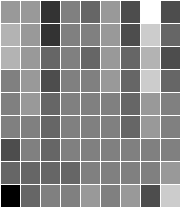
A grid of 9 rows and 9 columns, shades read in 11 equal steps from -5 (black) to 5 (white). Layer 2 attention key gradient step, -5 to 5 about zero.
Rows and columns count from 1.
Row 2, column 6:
1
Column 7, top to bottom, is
-2 -2 -1 -1 -1 -1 0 0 1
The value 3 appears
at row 2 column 8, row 4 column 8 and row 9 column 9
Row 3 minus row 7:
4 1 0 0 -1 1 -1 2 -2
